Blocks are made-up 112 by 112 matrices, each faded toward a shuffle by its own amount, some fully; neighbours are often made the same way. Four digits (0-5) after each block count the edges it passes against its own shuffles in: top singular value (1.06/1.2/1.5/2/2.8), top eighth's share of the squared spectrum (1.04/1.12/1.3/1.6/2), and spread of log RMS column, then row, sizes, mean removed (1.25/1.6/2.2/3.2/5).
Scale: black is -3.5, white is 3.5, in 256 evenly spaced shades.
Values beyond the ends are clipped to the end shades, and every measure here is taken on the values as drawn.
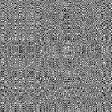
5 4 3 3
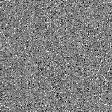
3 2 1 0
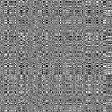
5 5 4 4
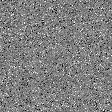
0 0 0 0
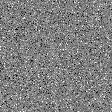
2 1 0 0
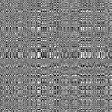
5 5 4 4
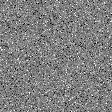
1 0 0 0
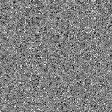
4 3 1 1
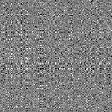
5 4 3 3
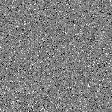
3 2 0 0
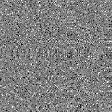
4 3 2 2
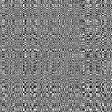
5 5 4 4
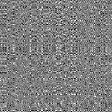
5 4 3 3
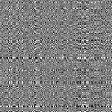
5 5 4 4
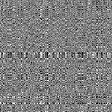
5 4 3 3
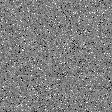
1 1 0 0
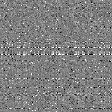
5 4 2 3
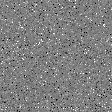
2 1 0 0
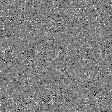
3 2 0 1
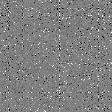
4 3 2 2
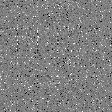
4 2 1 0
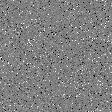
0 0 0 0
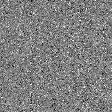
0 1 2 0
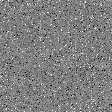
2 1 0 0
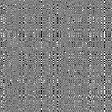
5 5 4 3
